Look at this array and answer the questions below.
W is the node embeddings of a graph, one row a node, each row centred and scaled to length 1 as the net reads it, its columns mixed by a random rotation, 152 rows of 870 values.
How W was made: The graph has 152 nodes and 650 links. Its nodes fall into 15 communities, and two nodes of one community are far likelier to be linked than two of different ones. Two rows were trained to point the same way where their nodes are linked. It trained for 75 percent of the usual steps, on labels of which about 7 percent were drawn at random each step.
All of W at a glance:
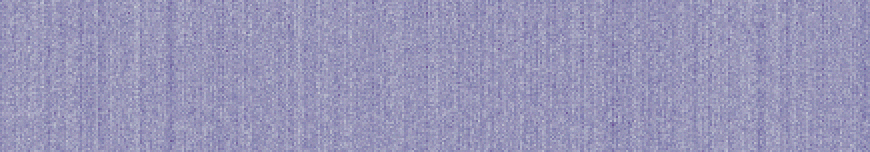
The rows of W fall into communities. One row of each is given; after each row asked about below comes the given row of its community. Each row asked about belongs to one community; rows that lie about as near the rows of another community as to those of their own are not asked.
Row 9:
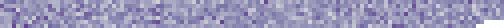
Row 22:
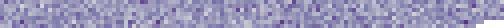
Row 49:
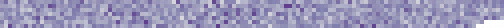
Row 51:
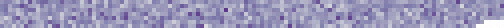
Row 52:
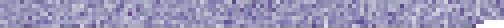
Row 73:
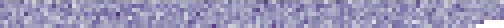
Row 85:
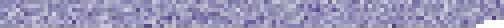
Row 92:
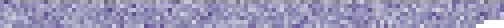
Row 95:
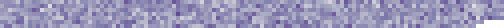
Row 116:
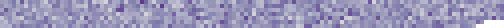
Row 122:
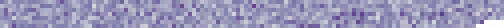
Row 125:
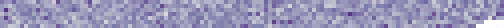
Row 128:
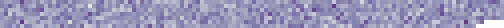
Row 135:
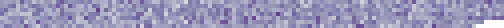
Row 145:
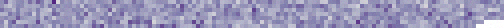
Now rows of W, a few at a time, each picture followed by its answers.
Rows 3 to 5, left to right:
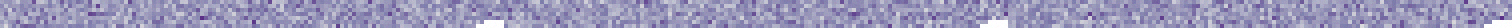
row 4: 51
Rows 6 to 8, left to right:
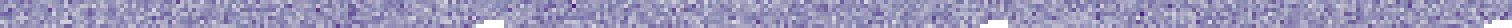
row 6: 92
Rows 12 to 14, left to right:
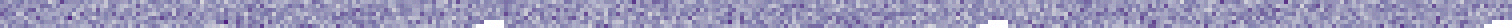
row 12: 49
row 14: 49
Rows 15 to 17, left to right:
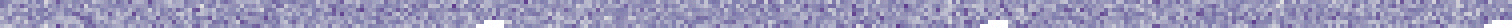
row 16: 116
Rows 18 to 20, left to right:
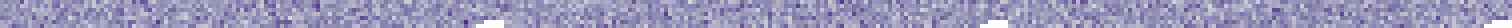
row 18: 116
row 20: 128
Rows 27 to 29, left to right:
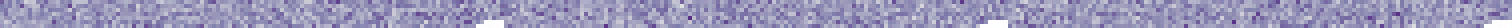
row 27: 51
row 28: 135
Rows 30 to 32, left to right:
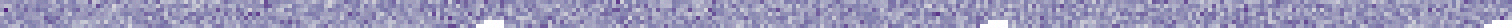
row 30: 125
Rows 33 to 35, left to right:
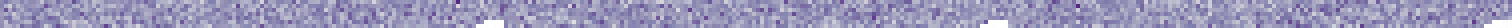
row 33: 125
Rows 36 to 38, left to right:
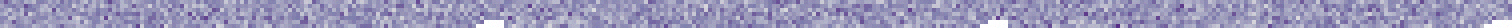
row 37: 125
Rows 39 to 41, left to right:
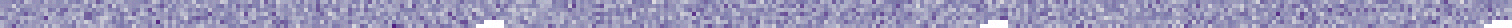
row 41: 128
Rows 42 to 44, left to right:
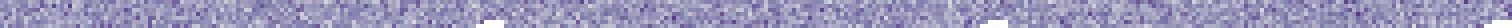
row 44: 95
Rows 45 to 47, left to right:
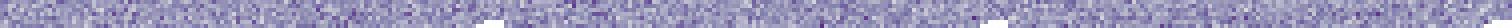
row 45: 22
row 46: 52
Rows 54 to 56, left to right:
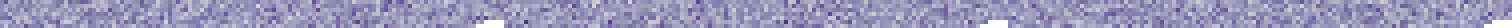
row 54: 92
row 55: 22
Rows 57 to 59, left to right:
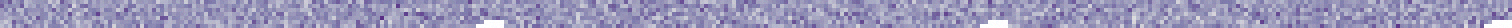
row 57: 9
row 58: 122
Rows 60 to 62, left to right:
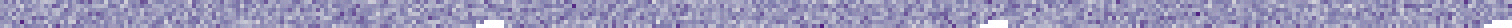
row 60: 122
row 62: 51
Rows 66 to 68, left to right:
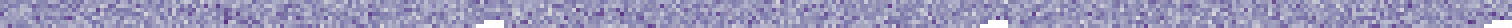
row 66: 49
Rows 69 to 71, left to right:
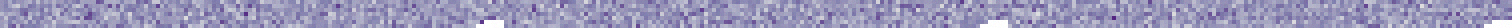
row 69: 73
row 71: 92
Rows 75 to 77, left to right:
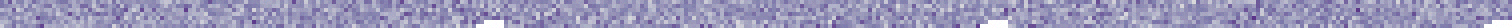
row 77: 95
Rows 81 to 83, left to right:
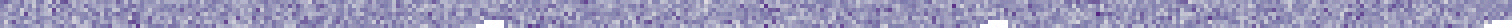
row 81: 22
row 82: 49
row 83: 92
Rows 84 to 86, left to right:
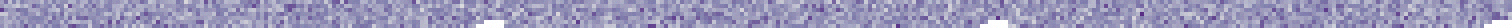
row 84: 145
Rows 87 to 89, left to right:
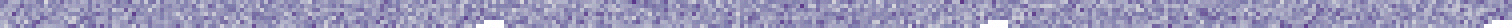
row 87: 145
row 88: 95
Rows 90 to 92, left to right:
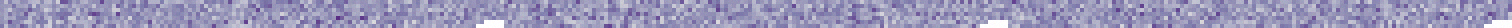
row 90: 52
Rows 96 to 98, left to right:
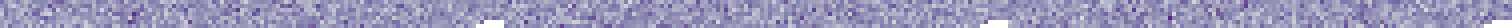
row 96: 22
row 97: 122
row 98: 92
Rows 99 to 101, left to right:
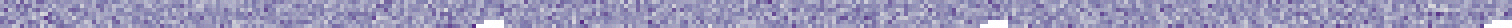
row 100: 128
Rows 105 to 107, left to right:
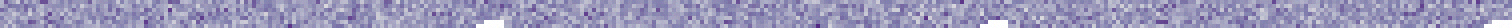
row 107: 9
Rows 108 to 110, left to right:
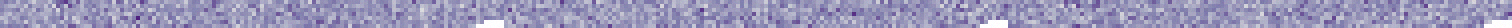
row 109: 125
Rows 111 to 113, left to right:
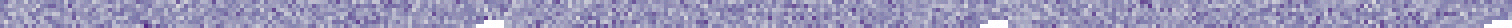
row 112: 145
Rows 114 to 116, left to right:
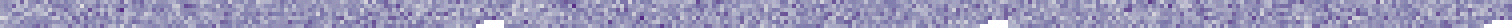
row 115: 22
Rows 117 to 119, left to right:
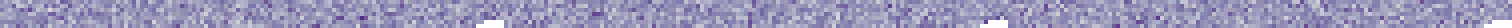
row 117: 52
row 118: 73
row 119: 22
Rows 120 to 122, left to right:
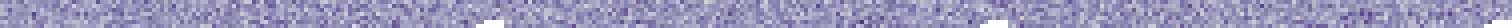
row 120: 116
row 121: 116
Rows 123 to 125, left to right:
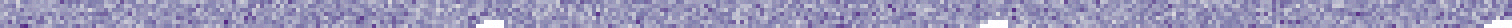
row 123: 52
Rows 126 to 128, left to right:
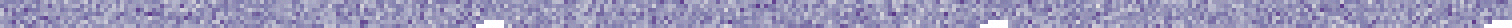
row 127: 52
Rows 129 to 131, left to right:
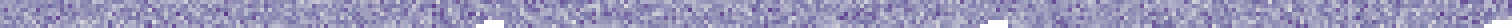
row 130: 128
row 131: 51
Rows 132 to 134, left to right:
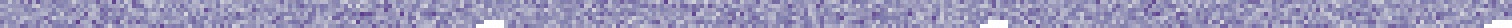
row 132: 128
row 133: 95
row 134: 122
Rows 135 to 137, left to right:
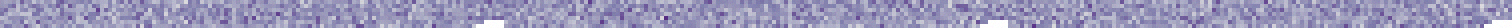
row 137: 9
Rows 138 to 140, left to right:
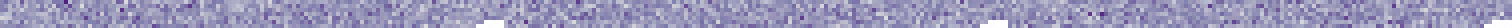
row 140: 52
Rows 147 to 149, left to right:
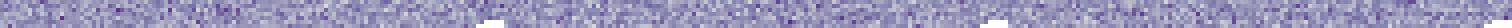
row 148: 95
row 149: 92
